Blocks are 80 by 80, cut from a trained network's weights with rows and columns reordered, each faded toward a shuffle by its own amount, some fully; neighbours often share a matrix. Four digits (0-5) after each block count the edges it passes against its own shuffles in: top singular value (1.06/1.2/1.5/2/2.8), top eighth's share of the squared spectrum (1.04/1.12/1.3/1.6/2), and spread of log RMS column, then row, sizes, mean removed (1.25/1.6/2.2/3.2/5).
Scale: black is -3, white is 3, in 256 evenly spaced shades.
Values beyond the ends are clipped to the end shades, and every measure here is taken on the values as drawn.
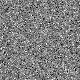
0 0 0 0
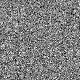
0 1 0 0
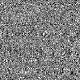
3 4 1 2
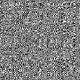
3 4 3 2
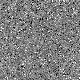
0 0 0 0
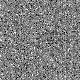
1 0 0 0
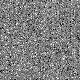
1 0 0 0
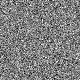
1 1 0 0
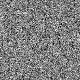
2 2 0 0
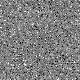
1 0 0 0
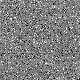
0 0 0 0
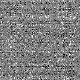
3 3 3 1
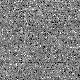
1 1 0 0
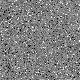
0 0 0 0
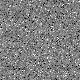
0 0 0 0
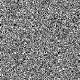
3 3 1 2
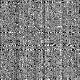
3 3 0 3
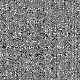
2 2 0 2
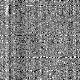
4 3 1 3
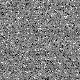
1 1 1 0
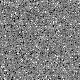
1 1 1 0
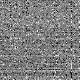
3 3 2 0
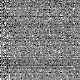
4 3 3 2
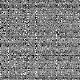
3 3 3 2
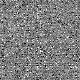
2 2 2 0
